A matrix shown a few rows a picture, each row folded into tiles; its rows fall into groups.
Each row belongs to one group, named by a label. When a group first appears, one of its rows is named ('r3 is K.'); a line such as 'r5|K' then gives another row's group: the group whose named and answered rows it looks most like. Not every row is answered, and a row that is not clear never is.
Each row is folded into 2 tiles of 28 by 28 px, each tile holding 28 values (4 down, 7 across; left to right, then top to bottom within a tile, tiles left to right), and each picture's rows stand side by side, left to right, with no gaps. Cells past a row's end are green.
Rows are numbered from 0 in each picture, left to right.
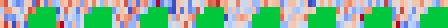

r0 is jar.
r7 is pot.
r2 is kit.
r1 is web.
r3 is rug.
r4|rug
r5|rug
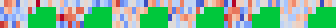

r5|rug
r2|jar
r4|pot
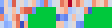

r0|kit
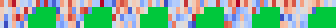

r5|web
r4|web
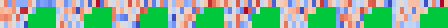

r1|jar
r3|rug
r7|pot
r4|kit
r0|kit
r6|kit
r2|jar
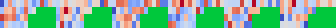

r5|rug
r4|jar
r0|pot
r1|pot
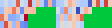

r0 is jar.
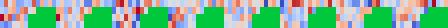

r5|web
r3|pot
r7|pot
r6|jar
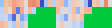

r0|web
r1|jar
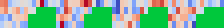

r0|jar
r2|rug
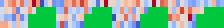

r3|kit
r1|pot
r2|pot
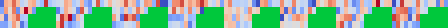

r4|jar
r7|pot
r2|kit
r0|kit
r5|rug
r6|pot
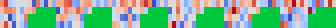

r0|jar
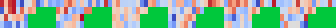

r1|rug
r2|jar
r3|rug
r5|jar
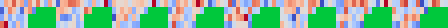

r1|web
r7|rug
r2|pot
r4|kit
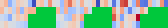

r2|rug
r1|rug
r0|jar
